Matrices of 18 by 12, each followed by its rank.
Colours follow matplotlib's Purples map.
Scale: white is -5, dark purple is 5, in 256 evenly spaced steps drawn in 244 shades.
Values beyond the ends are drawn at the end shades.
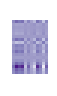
one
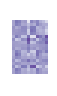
two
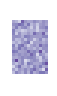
full rank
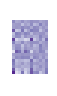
two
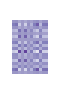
one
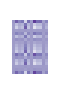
one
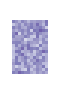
full rank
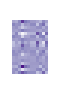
two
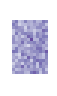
full rank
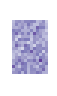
full rank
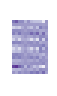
two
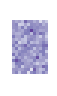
full rank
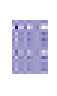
one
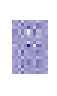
two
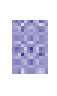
two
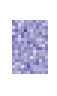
full rank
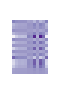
one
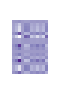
one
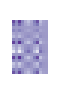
one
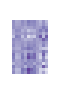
two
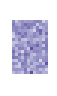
full rank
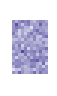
full rank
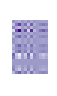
one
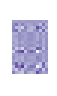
two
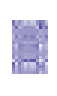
two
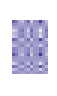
one
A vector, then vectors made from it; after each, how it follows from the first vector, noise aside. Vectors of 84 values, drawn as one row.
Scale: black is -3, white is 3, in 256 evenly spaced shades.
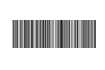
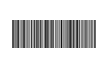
sign-scrambled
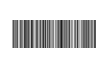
copied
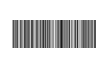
copied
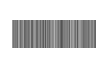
shrunk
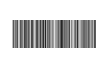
copied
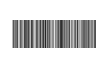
copied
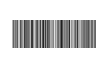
copied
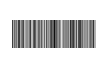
negated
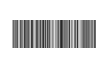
copied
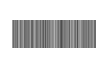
shrunk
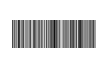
negated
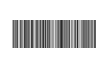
copied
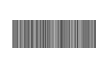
shrunk
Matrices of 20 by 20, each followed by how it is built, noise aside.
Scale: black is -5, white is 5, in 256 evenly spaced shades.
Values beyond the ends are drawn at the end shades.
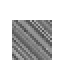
Toeplitz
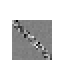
banded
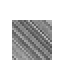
Toeplitz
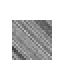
Toeplitz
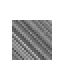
Toeplitz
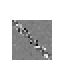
banded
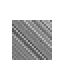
Toeplitz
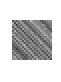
Toeplitz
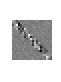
banded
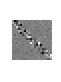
banded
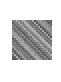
Toeplitz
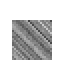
Toeplitz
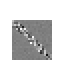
banded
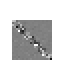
banded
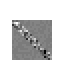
banded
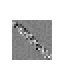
banded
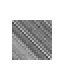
Toeplitz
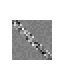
banded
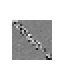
banded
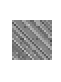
Toeplitz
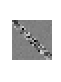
banded
